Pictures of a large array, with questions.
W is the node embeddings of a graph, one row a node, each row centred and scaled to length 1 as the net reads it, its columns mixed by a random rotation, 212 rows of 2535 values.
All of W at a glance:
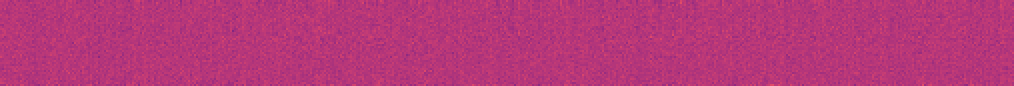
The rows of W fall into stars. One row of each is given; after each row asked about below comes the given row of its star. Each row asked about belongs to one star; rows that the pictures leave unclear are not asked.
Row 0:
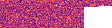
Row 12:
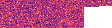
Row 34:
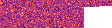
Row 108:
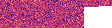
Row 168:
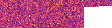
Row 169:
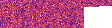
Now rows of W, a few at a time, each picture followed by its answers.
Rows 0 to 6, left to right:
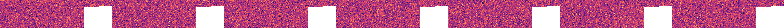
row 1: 34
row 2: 0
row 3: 0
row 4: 34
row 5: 0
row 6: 0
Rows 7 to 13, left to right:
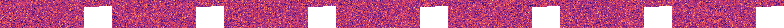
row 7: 12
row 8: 34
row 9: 0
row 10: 12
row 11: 34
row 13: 34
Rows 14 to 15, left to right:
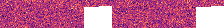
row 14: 0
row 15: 12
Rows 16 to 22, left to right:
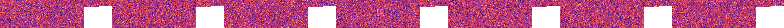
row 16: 169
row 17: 34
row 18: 108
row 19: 34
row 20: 168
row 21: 34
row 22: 0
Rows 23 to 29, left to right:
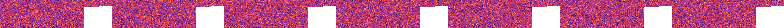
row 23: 34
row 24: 169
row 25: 0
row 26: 12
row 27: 12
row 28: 108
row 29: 108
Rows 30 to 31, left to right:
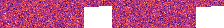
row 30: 168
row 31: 108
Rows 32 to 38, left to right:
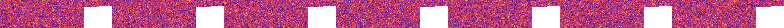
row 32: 34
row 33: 12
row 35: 169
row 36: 0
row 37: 108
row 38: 168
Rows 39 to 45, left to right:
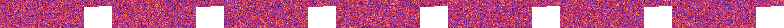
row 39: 12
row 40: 168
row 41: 169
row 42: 168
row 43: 0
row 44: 168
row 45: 108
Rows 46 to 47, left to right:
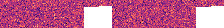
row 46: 0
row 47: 0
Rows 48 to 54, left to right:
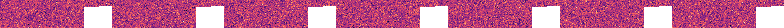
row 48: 108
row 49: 12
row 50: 108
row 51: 34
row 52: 169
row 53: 108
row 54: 12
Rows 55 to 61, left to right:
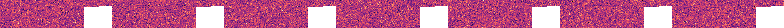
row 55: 169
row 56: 0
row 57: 12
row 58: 168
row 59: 169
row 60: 12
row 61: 168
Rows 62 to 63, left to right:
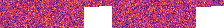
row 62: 34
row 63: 12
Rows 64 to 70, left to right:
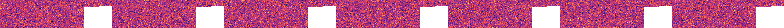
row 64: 34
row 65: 169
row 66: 0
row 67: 0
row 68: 169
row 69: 12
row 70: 169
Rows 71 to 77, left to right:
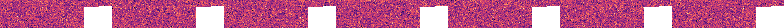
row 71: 0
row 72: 12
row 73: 12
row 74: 0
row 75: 168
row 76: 0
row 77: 0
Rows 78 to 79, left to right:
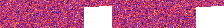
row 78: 34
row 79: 108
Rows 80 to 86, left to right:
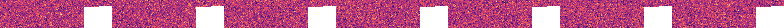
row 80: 168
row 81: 0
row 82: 0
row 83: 34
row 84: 34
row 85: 34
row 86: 168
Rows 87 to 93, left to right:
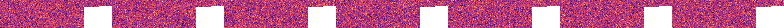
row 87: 168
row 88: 169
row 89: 169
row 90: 108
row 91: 108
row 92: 12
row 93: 108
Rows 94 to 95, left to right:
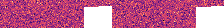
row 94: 108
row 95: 12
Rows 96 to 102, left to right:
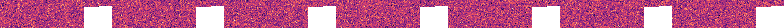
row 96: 12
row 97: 168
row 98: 12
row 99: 168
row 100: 12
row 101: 108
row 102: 108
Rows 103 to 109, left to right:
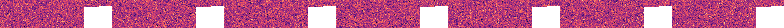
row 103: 12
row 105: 34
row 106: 34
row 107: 34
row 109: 169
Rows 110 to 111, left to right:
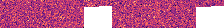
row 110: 0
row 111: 168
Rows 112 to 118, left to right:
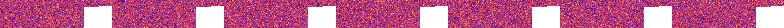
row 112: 168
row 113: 12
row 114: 168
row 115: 0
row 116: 169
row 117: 12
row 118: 108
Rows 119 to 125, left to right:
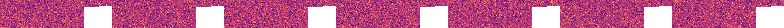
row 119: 12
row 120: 12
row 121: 0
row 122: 168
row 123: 108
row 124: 12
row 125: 169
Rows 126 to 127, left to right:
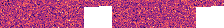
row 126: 12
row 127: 0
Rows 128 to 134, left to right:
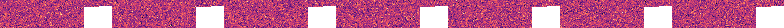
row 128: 168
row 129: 168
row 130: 168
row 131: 168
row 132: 34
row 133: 12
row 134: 34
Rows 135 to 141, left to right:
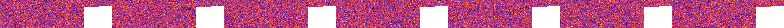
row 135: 12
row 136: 108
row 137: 34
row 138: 108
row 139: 169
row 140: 169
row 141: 34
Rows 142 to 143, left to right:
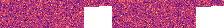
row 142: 0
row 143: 0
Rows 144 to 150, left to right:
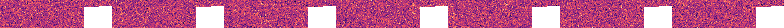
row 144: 108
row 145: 12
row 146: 34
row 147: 169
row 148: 168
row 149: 12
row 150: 0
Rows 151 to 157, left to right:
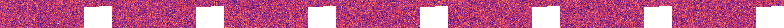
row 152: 168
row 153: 12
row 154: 108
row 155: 169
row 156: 0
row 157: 169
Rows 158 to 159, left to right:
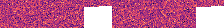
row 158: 108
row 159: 12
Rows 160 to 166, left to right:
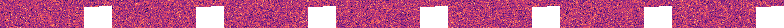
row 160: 168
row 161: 12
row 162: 108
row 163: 34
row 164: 12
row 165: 12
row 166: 34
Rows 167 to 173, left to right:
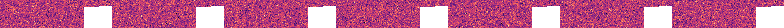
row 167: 108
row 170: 169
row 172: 12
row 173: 168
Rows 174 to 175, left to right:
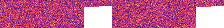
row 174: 168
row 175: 34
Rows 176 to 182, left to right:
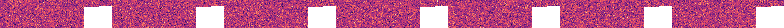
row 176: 168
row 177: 169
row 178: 108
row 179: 34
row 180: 12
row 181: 0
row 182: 12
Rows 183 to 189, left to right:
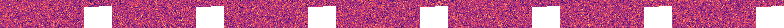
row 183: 168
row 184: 168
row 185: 34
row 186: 108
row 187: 168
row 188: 34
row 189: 0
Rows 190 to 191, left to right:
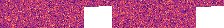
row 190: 168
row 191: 12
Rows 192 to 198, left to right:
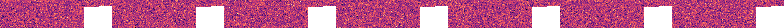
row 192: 0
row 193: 169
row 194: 108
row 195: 12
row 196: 0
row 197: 0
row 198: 34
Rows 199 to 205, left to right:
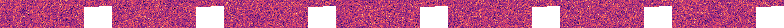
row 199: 169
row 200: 169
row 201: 108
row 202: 34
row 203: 169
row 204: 168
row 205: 108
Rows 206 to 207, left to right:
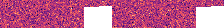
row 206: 108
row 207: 12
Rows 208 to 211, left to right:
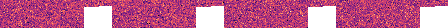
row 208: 169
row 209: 0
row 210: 169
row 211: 168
